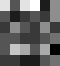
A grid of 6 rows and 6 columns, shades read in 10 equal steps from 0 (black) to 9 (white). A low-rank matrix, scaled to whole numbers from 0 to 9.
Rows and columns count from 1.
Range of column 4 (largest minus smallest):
8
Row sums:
34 16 19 17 25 13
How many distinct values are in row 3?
3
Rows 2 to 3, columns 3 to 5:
2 3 2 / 3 2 5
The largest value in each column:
8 7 8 9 6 5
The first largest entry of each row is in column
4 6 2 6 2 6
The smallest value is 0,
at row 5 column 6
